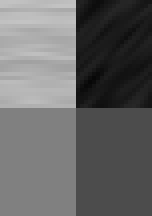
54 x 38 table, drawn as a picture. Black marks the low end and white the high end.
The table splits into 2 rows of 2 panels. Panel 1,1: high, streaked across, faint in contrast. Panel 1,2: very low, slanting up to the right, faint in contrast. Panel 2,1: middling, flat. Panel 2,2: low, flat.
